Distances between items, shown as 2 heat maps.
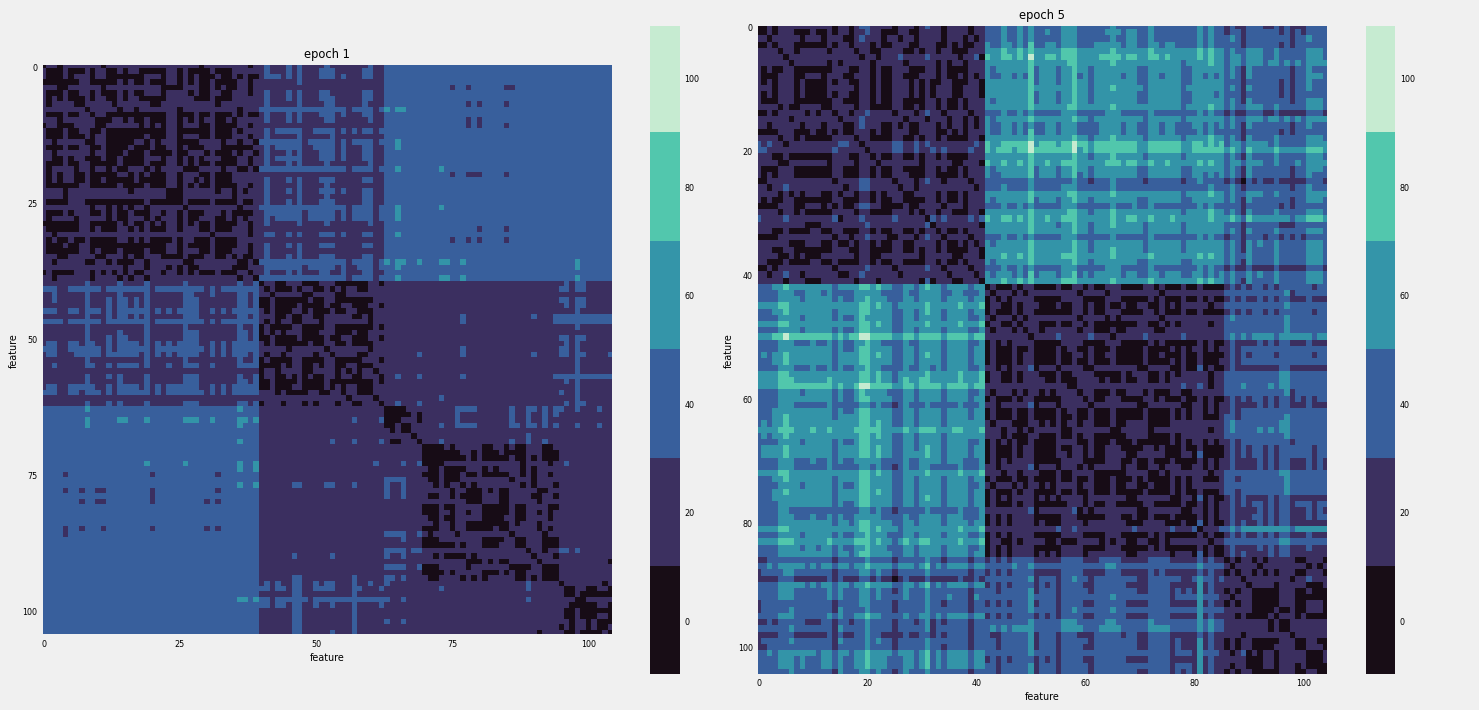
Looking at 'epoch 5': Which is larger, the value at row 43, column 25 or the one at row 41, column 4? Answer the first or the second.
the first
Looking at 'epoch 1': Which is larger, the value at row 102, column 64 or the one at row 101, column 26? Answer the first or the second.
the second
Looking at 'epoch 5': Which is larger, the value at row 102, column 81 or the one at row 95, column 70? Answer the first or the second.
the first
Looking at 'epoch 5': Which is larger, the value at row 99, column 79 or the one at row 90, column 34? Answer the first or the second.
the second
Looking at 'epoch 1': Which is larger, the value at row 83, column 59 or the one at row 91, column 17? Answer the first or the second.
the second
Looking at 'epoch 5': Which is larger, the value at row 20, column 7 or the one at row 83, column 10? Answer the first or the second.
the second
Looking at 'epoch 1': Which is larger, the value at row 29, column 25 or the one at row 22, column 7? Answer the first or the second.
the second
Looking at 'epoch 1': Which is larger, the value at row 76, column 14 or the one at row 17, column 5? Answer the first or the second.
the first
